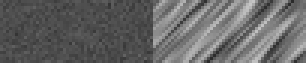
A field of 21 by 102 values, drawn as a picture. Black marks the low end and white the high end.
It is made of 1 by 2 panels. Panel 1,1: low, fine-grained, faint in contrast. Panel 1,2: middling, slanting up to the right, strong in contrast.
